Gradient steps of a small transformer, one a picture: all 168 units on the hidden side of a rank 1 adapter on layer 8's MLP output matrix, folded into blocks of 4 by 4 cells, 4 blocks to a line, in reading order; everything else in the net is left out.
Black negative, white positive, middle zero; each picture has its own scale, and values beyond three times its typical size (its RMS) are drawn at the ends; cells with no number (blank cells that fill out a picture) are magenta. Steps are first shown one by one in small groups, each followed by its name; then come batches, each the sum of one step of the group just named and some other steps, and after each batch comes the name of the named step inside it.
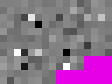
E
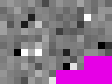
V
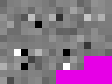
E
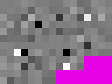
E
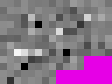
E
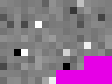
E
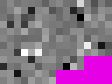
V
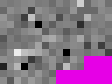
E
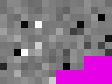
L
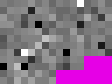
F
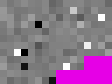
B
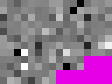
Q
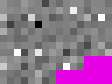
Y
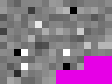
Q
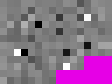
Q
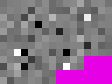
F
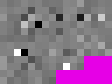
Y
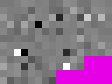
B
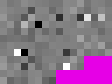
B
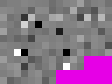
Y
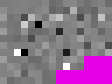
Y
